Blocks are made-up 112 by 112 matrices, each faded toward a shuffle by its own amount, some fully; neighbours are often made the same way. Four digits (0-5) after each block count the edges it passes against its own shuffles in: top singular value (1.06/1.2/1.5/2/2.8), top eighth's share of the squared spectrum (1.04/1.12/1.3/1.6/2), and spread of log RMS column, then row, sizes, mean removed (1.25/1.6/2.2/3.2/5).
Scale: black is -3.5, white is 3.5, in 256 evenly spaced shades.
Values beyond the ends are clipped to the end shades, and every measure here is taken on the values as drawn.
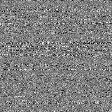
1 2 0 4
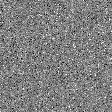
0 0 0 0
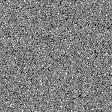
0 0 0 0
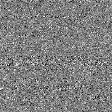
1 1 0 3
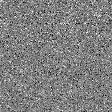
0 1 0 1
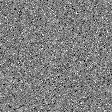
0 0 0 0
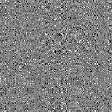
4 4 3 3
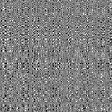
5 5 4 3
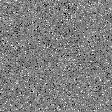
3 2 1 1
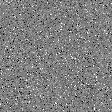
1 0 0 0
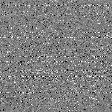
3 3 0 3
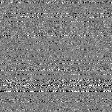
4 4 0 4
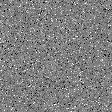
0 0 0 0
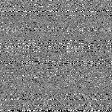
4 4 1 4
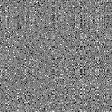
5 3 2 2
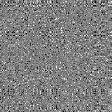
5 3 2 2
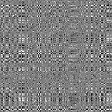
5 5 4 4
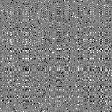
5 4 3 3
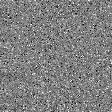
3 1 0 0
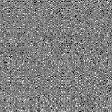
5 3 2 2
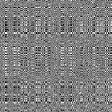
5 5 4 4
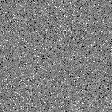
3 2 0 0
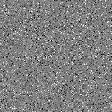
4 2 1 1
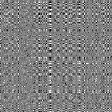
5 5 4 4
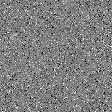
3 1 0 0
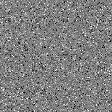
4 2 1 1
